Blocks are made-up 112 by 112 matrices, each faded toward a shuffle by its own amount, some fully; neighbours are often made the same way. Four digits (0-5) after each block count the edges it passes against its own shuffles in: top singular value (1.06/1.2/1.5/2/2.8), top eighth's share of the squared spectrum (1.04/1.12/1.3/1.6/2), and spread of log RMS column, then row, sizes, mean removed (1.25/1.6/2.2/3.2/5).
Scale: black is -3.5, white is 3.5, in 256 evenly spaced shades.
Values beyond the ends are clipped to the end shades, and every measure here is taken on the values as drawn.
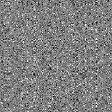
4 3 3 2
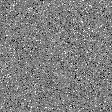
1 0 0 0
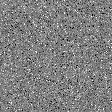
0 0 0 0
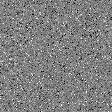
0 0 0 0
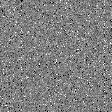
1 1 2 0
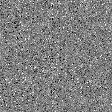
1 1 1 0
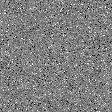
0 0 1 0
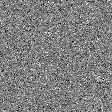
0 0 0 0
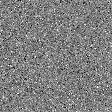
0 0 0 0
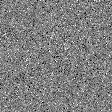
0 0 0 0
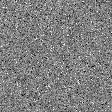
0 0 0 0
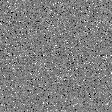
1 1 0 1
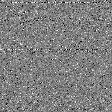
2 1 0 2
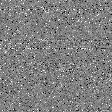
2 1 0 2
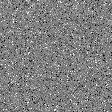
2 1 0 0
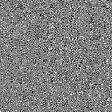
4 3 2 1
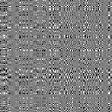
5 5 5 4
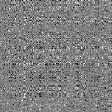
5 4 3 3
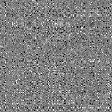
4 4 3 2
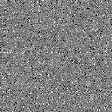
4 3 2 2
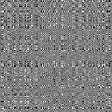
5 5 4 4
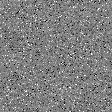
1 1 0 0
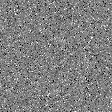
2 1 0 0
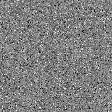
3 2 0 0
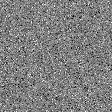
2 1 0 0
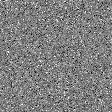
2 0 0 0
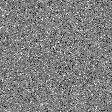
1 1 0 0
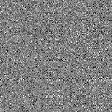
4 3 2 2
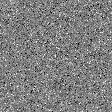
2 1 0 0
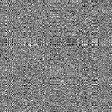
5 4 3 3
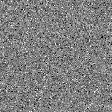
3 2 0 0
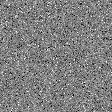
2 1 0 0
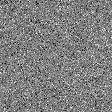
2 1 0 0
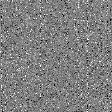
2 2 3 0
